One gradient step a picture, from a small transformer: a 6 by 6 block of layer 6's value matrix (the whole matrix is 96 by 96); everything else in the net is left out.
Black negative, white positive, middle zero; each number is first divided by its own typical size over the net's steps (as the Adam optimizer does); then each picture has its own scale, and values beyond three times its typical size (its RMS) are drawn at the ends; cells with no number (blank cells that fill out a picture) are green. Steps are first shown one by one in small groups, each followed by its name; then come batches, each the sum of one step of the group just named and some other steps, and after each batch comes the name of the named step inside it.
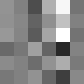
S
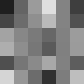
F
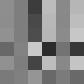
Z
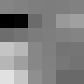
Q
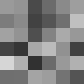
Q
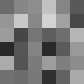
F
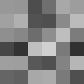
S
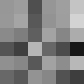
Z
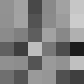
Z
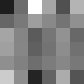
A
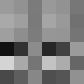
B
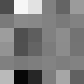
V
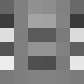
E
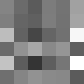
E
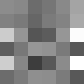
E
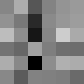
V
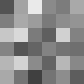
A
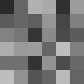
A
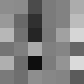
V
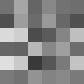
E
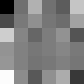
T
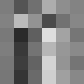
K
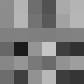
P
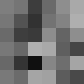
P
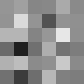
K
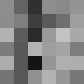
K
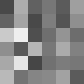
T
